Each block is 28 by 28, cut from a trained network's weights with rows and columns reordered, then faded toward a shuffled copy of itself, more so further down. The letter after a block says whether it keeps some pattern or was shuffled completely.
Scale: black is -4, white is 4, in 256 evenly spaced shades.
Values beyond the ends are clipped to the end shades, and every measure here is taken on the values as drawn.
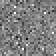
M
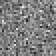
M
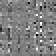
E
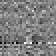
E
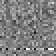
E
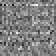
E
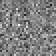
E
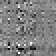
E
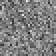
M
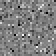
M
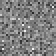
M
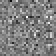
E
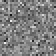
M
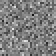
M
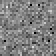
M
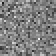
M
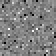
M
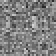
E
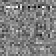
E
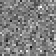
M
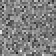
M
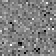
M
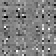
E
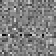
E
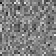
E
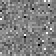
M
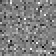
M
